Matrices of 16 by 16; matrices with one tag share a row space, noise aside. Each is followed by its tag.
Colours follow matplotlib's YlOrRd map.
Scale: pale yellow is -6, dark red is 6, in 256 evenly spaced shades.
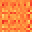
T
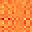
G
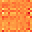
T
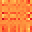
T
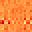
G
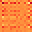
T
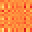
G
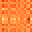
T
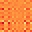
G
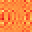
G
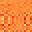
G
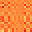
G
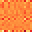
G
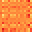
T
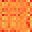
T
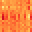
T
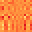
G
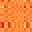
G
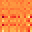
T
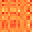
T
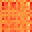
T
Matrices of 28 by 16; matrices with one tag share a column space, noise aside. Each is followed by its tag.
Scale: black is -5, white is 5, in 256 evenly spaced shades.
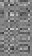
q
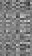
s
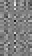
s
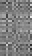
s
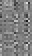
s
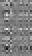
q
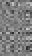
q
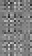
s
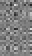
q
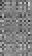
s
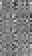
s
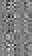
s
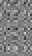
q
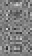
q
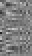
q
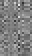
s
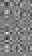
q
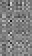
s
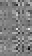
q
